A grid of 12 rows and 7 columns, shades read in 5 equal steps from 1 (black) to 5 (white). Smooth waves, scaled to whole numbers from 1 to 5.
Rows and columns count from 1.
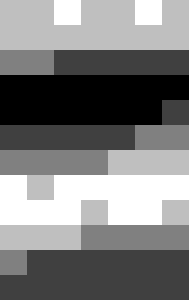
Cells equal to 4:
21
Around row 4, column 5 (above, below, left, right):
2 1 1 1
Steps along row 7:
same same same up same same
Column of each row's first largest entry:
3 1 1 1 7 6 5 1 1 1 1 1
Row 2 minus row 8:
-1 0 -1 -1 -1 -1 -1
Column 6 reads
5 4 2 1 1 3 4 5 5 3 2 2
